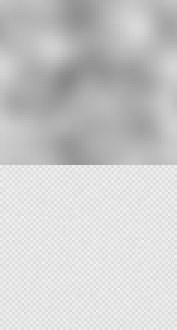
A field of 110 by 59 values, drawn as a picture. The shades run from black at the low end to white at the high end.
It is made of 2 by 1 panels. Panel 1,1: high, smooth. Panel 2,1: very high, checkered, faint in contrast.
